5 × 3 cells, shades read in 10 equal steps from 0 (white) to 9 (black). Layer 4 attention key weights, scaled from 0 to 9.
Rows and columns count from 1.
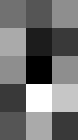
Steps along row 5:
down up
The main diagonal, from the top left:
5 8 4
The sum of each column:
25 26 24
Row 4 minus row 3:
3 -9 -2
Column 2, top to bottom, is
6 8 9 0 3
